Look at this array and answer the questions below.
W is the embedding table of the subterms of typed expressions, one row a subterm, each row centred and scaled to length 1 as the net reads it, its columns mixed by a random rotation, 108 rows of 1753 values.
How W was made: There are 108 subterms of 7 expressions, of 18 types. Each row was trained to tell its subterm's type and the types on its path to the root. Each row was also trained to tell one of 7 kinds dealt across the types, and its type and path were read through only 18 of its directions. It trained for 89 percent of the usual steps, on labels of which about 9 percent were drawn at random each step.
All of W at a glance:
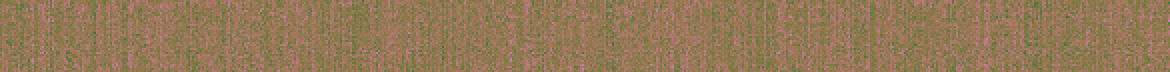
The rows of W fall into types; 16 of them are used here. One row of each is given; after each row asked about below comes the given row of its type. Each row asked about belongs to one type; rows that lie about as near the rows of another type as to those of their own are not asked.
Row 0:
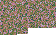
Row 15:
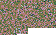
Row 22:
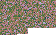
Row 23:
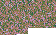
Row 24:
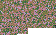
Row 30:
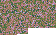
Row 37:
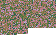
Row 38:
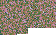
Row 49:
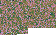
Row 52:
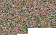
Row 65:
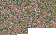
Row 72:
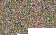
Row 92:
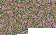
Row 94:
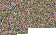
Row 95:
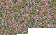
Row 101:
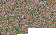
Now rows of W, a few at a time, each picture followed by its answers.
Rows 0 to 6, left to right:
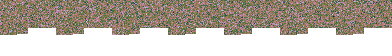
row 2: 49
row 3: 65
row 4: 38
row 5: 0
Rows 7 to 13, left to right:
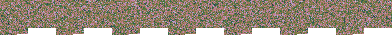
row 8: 101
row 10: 38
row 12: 94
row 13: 101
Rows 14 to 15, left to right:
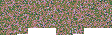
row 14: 37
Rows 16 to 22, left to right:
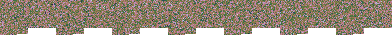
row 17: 101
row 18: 22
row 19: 38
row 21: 49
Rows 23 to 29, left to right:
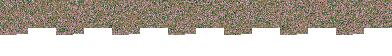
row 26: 95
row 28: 95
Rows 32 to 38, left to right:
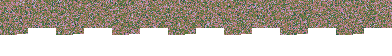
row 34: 49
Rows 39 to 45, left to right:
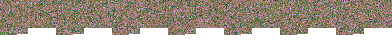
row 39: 15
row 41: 15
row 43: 22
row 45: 22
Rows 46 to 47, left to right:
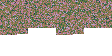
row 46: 38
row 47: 101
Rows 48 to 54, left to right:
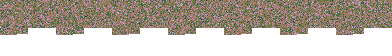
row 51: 22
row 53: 23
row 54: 22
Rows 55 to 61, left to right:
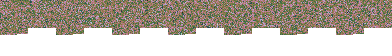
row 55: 101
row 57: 38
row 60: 37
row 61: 30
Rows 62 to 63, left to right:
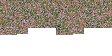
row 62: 49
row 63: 95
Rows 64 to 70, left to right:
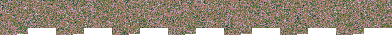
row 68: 95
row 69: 37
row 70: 49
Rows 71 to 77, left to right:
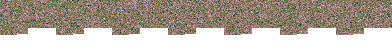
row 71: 95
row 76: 0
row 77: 94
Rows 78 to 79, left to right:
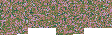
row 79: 37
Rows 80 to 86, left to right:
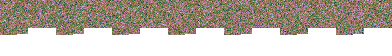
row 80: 37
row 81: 0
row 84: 23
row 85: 38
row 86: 15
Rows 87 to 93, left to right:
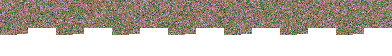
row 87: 94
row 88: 37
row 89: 49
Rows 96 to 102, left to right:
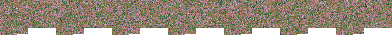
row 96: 92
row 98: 15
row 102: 22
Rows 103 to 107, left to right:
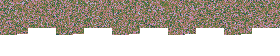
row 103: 0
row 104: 95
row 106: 15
